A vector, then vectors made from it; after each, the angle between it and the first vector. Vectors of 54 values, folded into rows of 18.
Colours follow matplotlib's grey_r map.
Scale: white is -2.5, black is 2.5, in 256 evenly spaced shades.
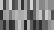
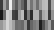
orthogonal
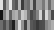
nearly parallel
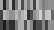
nearly parallel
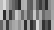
orthogonal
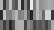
nearly parallel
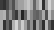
orthogonal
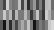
partly aligned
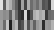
orthogonal
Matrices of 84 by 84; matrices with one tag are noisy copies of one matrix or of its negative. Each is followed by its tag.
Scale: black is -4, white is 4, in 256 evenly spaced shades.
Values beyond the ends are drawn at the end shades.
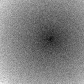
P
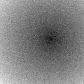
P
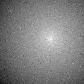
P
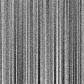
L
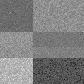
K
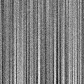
L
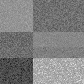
K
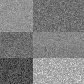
K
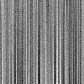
L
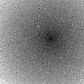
P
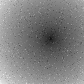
P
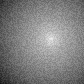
P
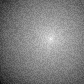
P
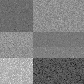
K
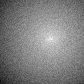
P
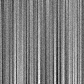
L
